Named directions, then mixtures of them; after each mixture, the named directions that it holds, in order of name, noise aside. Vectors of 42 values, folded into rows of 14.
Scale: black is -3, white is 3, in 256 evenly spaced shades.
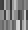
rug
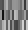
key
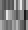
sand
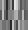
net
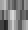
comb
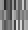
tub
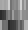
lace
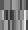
comb, rug, sand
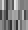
lace, net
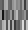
key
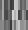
net, rug, tub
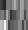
comb, sand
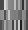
rug, tub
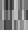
net, rug, tub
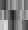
comb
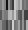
comb, net, sand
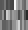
net, rug, sand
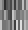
tub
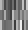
tub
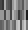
rug
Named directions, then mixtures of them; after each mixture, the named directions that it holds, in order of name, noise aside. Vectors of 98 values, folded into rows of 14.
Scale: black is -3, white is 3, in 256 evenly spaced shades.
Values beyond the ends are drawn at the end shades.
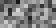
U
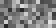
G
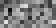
G, U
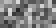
U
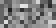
G, U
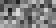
U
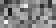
G, U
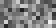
G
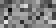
G, U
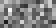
G, U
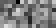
G, U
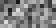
U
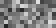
G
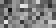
G, U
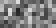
U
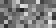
G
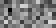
G, U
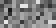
G, U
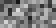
U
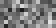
G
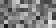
G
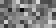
G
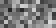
G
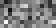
G, U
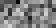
U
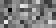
G, U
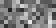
G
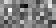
G, U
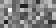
G, U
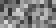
U
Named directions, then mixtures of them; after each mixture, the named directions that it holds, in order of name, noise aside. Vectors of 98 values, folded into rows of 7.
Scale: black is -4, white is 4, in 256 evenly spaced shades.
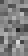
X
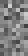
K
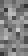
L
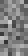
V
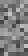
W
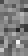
W, X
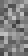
W, X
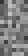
K, L, V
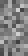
K, V, W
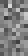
K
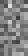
K, V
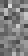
K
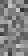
K, V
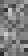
L, W, X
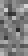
L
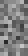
V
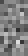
X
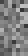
K, X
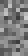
K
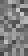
K, W, X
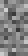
L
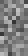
L, V
